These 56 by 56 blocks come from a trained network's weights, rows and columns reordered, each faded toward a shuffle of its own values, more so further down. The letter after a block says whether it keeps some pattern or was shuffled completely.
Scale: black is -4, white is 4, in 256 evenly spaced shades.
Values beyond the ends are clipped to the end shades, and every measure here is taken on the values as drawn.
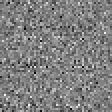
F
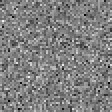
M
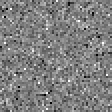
M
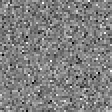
M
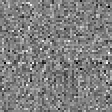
F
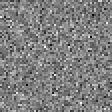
M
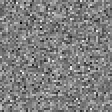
M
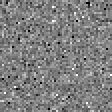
M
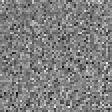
F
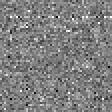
F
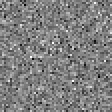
M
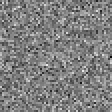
M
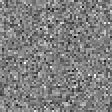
M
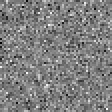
M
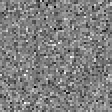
M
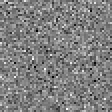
M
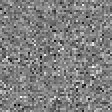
F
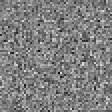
F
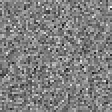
M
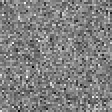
M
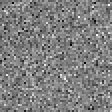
M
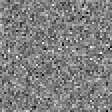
M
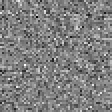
F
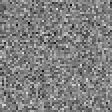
F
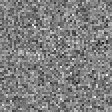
F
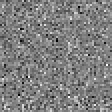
F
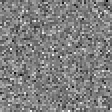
M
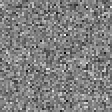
F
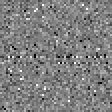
F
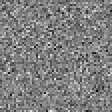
F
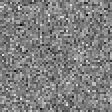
M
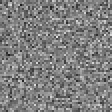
F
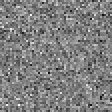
F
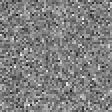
M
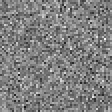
M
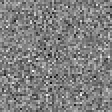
F
